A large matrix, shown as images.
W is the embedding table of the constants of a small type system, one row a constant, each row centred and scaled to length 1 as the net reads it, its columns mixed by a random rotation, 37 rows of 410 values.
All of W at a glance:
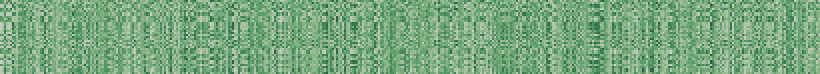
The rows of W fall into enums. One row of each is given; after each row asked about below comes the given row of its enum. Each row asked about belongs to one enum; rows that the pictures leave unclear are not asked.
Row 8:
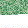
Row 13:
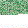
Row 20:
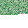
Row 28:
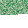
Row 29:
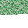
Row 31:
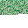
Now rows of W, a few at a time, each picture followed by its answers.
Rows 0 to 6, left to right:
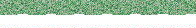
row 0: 29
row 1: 20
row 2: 31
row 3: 13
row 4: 20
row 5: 8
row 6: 13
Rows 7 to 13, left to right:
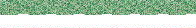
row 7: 13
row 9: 29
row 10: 8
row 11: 31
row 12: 31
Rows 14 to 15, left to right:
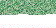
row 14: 31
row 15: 28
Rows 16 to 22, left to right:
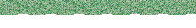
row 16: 13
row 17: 29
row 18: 13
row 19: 28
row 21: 31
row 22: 20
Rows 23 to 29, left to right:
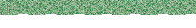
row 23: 13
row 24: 29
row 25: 8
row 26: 8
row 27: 31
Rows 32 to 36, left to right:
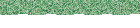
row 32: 8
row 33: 31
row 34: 28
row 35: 28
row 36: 13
